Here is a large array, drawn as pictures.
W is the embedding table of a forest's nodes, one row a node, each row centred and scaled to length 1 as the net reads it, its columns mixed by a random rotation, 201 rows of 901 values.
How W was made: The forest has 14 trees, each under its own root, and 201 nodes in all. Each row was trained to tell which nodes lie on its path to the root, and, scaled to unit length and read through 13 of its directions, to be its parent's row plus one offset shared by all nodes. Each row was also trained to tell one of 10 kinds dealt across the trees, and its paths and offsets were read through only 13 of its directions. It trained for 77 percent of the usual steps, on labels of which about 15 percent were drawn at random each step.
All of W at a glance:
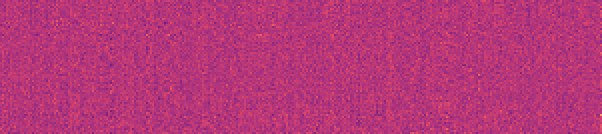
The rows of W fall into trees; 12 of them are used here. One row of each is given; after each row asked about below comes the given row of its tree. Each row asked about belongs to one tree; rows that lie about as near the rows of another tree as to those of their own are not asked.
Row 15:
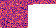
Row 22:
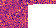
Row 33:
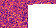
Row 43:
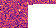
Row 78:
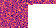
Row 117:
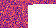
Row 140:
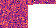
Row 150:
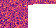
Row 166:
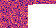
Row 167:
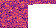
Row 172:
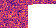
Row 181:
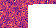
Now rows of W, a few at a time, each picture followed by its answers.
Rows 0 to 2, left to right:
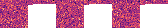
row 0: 140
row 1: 43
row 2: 172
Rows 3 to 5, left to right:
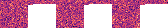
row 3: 43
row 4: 181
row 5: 140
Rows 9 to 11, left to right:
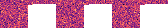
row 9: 78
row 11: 117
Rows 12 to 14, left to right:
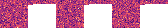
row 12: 150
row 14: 167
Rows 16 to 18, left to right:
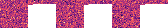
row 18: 166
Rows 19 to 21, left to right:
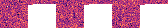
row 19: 22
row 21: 181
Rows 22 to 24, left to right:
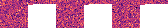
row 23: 140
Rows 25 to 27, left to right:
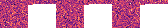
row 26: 78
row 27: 43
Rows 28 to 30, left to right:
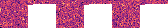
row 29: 33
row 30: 43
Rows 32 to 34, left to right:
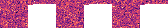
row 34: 33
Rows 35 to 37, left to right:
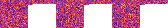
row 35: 167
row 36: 43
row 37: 33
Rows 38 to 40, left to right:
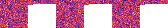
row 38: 172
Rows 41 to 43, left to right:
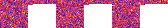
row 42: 167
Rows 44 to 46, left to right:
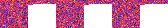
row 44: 33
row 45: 167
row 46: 167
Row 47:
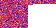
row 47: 181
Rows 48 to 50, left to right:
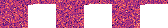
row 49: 140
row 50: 140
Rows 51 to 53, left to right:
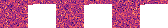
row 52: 172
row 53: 150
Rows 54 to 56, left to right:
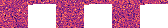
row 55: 15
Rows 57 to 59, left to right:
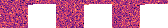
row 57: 43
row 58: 78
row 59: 22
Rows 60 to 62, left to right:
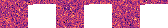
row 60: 167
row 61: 150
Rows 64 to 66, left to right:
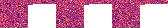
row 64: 140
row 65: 181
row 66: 172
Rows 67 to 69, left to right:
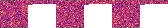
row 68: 33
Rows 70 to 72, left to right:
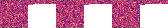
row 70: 15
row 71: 140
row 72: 167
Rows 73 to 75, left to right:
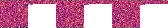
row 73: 78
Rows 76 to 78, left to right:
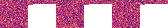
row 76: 181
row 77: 33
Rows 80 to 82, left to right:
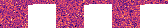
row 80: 140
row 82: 172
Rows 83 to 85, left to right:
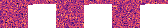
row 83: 140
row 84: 172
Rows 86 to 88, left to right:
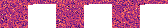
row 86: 172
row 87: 181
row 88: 150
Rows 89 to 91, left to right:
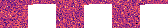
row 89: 150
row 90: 33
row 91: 43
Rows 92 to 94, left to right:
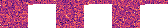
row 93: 78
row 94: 181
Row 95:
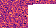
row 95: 43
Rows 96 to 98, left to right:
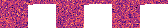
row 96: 167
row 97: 22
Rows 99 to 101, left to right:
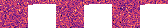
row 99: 43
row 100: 181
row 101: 150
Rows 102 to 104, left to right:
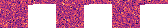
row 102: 140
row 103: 43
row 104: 43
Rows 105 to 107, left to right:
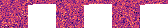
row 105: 181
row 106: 33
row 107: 33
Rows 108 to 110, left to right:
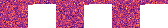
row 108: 117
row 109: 43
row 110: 43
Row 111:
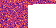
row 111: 172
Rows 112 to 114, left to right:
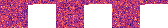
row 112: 33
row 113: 167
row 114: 181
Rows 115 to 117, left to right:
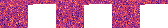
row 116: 33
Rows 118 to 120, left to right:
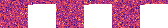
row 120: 140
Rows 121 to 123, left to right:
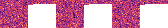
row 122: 22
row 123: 166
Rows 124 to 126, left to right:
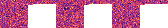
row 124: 167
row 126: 78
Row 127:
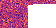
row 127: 140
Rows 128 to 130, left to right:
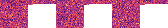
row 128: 150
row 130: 167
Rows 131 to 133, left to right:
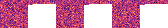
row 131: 78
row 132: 150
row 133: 167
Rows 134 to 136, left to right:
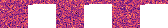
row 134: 140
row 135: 43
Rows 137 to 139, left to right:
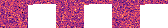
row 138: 15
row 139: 150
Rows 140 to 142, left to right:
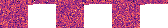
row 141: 22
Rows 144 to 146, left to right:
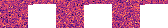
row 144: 166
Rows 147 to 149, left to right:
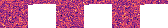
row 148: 181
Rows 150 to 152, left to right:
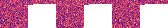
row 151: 181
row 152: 78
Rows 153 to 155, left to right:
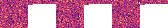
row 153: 78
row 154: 140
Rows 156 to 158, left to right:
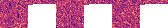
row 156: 22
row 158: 150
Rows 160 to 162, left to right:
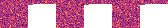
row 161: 78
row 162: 33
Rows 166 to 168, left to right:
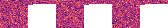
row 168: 150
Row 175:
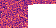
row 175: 167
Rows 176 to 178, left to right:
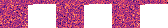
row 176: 140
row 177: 33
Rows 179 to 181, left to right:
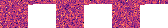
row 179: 15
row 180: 172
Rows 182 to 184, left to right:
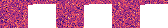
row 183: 15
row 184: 181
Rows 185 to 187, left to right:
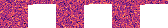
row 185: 43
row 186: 78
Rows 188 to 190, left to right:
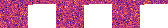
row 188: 166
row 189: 33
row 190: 78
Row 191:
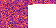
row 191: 167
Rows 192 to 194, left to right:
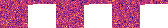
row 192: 167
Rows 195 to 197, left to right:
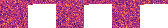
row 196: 181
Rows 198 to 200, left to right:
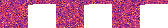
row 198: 181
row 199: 33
